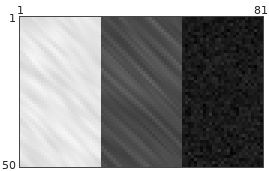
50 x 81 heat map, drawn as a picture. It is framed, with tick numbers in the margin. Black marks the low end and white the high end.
It is made of 1 by 3 panels. Panel 1,1: very high, slanting down to the right, faint in contrast. Panel 1,2: low, slanting down to the right, faint in contrast. Panel 1,3: very low, fine-grained, faint in contrast.
